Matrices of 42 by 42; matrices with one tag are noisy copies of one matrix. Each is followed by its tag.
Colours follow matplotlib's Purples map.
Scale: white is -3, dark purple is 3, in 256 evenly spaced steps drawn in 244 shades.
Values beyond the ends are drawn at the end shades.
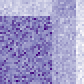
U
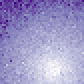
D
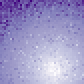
D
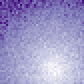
D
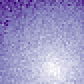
D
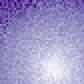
D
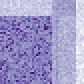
U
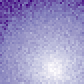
D
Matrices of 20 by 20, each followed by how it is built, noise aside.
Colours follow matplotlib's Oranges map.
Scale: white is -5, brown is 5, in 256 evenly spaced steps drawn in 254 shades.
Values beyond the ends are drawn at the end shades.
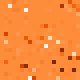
sparse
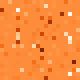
sparse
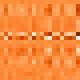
low rank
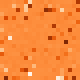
sparse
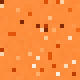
sparse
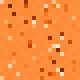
sparse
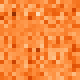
low rank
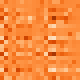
low rank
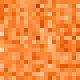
low rank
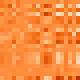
low rank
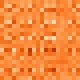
low rank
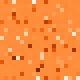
sparse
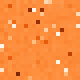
sparse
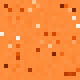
sparse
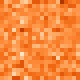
low rank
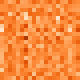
low rank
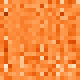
low rank
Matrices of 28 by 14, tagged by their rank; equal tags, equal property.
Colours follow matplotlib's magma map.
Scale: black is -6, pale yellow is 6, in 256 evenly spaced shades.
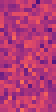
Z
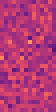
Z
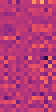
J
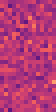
Z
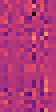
J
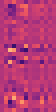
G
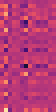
G
